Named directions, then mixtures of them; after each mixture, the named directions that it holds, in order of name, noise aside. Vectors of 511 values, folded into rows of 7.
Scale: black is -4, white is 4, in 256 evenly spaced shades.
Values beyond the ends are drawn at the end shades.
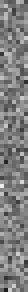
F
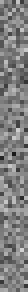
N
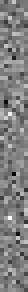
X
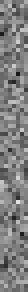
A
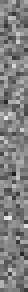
A, N, X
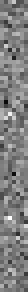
X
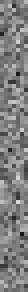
A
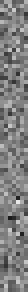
A, F, X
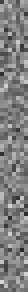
A, N, X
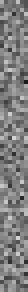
F, N, X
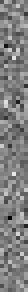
X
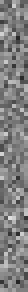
A, N, X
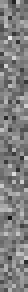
F, N, X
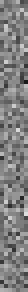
A, N, X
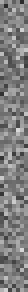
F, N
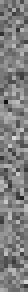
A, N, X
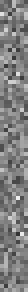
A, X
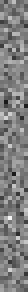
X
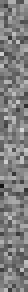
F, X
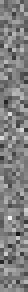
N, X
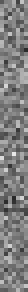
N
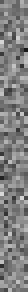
A, F, N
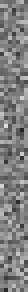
F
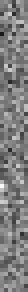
A, F, N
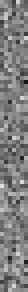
F, N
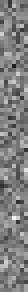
A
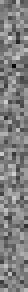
A, N, X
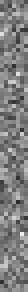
A
